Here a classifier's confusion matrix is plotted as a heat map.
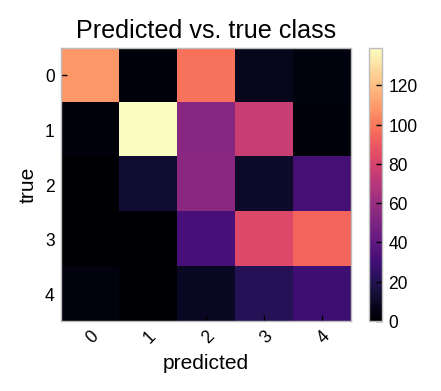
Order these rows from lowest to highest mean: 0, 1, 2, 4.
4, 2, 0, 1
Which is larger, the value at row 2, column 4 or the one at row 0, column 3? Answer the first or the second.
the first
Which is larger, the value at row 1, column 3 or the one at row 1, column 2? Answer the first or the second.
the first
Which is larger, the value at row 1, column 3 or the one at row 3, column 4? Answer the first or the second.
the second
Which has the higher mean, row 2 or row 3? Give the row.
3
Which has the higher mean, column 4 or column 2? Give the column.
2
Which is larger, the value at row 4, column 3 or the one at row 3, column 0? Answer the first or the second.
the first
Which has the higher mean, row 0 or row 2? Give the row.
0
